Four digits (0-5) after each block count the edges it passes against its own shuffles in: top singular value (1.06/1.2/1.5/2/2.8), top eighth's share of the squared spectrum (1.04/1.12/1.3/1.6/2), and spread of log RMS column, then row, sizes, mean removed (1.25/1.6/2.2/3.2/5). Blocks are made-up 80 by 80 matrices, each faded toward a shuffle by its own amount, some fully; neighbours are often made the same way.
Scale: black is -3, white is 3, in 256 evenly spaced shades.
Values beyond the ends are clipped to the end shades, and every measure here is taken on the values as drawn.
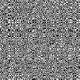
4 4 3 3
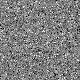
0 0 0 0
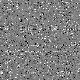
3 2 0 1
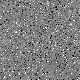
1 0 0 0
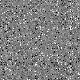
3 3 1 1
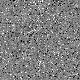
2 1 0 0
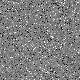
0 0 0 0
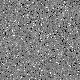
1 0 0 0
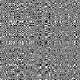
5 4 3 3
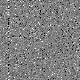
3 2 1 0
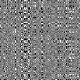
5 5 4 3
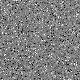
2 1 0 0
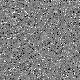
3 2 0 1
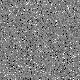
1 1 0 0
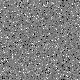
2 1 0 0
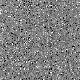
3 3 1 1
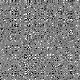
4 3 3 2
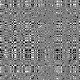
5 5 4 4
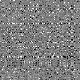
4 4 2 3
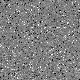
2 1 0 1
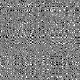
4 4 2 3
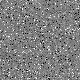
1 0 0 0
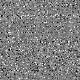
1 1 0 3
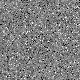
0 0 0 0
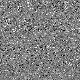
0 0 0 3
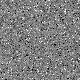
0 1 0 0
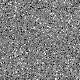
0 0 0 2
